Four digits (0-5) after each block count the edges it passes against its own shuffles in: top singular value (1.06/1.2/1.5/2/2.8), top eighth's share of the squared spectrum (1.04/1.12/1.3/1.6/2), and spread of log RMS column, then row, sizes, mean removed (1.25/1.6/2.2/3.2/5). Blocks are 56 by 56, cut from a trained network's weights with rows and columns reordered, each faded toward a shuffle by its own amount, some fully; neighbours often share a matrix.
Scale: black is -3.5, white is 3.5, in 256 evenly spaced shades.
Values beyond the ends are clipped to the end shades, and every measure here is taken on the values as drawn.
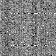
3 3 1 2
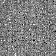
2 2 0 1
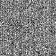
2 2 1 1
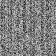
3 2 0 0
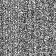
2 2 0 0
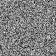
0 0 0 0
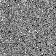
0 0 0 0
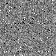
2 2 0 1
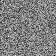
0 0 0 0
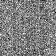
2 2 0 0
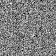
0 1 0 0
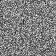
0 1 0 0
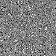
2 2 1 1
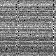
4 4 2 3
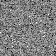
0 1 0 0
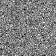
2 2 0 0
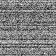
4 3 0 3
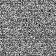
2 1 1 0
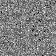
0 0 0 0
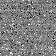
2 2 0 0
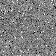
0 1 0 0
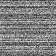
4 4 0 3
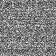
2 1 0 0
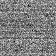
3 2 0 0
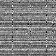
4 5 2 3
